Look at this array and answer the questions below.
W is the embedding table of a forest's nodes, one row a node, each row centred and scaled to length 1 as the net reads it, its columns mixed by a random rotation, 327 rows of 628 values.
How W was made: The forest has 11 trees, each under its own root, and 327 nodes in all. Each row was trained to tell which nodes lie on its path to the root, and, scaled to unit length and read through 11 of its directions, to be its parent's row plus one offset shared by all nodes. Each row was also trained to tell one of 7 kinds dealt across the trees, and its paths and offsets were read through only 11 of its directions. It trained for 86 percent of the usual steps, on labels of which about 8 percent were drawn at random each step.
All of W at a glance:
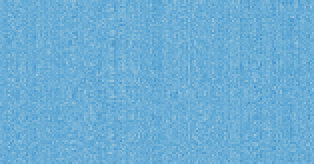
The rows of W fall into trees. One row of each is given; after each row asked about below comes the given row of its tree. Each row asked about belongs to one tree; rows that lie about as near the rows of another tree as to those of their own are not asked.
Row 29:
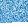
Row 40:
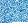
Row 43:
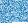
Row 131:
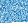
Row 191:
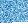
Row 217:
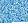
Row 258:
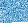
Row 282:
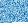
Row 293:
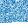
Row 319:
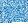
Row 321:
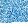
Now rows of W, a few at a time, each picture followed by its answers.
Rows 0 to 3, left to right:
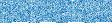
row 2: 293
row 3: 43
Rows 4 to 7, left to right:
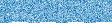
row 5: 43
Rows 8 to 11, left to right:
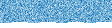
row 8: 131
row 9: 321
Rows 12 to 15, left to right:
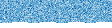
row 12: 43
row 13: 29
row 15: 43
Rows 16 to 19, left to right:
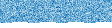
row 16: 43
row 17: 131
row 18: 40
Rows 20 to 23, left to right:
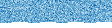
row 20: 131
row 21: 217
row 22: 217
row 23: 191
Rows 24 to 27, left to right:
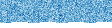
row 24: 321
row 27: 258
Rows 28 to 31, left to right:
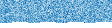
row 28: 293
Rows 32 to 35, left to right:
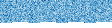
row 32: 191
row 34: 191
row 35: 217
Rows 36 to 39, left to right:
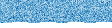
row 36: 43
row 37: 217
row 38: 217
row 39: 29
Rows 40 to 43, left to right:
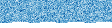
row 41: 43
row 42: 217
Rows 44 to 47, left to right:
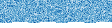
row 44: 191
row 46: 131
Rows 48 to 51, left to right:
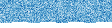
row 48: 43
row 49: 258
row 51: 258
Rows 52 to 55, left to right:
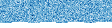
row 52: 29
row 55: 321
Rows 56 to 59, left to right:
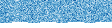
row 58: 217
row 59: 321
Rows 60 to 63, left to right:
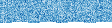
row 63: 258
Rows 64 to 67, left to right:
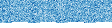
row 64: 191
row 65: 191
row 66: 321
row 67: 131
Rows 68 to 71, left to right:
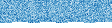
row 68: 217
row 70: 293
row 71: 321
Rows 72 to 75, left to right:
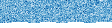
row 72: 131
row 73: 319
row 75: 293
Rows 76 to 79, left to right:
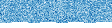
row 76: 321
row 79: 40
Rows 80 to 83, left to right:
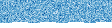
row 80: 191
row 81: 131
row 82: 191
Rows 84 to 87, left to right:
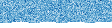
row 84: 293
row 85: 43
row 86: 131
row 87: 321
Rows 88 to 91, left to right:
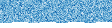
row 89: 43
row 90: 131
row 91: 43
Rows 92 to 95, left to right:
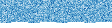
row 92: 321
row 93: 29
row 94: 321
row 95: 43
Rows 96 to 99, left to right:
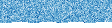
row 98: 43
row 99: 293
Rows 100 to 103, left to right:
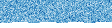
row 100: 191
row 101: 217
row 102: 43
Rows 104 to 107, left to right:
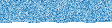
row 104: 191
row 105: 293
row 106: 321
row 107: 217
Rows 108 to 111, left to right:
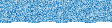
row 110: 131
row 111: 43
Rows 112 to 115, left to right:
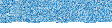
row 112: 29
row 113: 191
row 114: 43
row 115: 40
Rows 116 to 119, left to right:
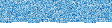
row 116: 321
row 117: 293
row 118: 321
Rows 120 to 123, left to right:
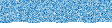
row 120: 217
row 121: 131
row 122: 29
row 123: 191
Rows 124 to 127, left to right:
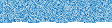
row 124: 293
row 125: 217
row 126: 293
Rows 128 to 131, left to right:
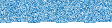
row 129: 217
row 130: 131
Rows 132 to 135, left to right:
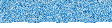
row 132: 131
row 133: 321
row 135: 319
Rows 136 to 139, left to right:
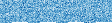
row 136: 29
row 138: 40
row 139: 131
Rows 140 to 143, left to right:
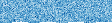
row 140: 293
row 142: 258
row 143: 131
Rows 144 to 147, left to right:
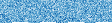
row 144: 191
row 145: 258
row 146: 217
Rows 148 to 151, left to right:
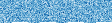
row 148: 43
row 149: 321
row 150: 321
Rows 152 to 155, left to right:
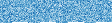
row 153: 258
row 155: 321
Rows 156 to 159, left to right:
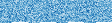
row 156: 217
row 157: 43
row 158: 43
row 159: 191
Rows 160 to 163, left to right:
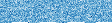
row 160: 131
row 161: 131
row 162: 321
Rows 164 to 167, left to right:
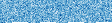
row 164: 282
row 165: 319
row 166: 191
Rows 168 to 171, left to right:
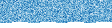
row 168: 293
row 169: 191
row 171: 293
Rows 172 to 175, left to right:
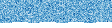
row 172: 191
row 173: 29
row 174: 191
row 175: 191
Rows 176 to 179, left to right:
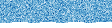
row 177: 217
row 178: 191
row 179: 321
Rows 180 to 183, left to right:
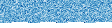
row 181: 40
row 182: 131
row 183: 131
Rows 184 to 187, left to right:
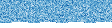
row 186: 191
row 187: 217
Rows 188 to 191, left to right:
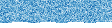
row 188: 217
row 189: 258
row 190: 191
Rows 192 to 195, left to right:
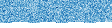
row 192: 191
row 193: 321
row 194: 40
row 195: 258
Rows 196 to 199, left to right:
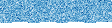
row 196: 43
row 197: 217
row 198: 43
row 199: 191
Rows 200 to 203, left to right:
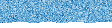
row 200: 293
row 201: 319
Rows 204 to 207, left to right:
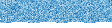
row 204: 321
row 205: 29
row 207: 293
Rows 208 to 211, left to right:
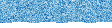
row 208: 282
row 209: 321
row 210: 293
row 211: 258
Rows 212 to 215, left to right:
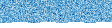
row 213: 258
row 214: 191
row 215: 217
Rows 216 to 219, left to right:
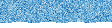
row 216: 293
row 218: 258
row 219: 43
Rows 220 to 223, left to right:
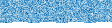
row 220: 258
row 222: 191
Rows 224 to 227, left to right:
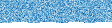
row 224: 43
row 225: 40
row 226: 258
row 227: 131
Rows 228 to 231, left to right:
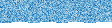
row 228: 217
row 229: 40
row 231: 191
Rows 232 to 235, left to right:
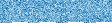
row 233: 131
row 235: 293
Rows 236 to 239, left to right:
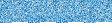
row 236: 131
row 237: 293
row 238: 293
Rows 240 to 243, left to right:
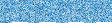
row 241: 321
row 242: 191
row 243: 43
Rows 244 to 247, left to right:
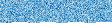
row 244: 321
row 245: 43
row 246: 40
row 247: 43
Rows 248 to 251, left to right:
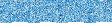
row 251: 293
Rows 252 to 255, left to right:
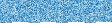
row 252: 282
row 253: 258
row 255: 43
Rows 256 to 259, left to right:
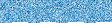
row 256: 40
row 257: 319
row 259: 217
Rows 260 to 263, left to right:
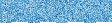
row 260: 321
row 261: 40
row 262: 217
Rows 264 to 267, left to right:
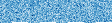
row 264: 217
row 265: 191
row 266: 29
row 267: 321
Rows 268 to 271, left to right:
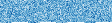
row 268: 321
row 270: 321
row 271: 217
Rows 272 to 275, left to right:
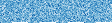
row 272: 217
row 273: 131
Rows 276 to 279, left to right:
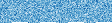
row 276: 131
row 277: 40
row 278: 258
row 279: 29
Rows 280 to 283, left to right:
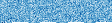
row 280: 40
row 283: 293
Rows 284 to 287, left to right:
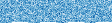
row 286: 321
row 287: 321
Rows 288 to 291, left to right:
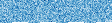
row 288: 258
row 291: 258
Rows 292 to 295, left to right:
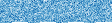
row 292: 29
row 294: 293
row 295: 321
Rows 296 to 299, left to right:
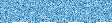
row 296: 282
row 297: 131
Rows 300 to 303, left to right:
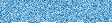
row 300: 217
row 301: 258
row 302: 191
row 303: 191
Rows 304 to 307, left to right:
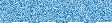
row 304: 321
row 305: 191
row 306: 217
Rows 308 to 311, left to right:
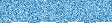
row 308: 217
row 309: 217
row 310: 293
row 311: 293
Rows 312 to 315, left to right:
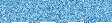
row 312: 217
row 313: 43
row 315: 131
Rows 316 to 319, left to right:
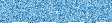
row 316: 258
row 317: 131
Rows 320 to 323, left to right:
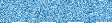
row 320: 293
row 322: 217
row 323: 293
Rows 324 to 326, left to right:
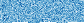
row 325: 293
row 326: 43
